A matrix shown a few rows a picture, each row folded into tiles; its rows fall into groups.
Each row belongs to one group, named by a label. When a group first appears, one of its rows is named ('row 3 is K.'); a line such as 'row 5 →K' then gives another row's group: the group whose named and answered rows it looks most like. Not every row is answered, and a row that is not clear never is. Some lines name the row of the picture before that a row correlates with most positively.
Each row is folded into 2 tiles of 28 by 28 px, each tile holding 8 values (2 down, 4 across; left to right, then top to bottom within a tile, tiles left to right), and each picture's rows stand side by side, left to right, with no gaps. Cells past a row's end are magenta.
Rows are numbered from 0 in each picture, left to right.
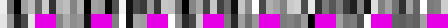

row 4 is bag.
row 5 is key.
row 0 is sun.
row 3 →sun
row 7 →bag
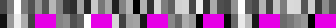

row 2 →key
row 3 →key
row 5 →key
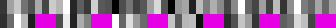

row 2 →key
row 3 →key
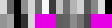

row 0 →sun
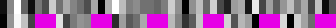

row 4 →key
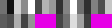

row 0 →bag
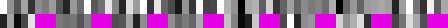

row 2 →bag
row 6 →key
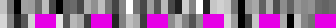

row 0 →sun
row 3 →bag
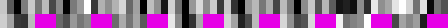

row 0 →sun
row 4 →sun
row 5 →sun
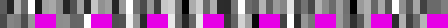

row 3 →sun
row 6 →sun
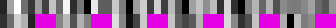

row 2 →sun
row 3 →sun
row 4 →sun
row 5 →bag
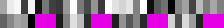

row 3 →key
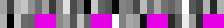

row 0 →bag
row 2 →key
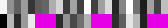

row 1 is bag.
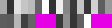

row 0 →bag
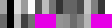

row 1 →bag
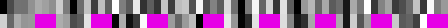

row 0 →key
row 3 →key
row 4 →sun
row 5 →sun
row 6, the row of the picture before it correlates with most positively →0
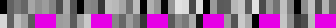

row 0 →key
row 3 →key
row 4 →key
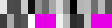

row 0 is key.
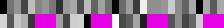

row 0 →key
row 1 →key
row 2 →key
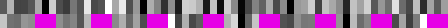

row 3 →bag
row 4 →sun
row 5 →bag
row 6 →bag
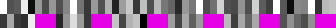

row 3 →bag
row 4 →bag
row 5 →bag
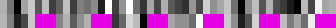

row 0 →sun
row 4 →sun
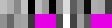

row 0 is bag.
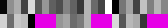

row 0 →key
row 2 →key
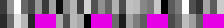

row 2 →bag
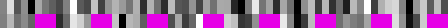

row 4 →sun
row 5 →sun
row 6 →bag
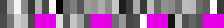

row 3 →bag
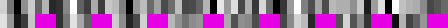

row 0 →sun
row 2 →sun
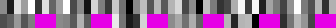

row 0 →bag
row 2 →sun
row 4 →key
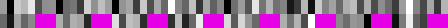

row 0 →bag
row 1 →key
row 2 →key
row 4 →key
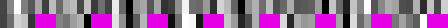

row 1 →key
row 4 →sun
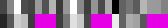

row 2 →key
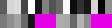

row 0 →key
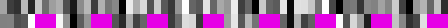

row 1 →sun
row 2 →bag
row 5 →bag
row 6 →key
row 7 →sun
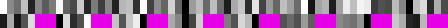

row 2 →key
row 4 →key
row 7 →sun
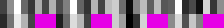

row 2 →sun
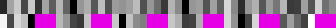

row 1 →sun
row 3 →sun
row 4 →sun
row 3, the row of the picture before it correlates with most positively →2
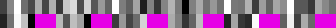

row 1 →key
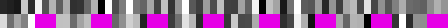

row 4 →bag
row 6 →key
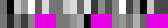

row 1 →key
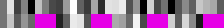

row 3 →key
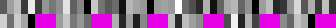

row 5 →key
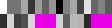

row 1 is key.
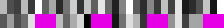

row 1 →key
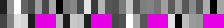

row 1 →key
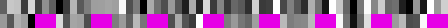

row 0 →key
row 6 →sun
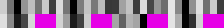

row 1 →sun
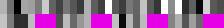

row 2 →bag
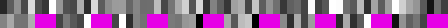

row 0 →bag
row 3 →key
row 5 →bag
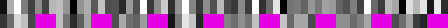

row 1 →sun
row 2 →bag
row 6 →bag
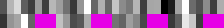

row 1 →sun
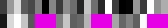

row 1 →bag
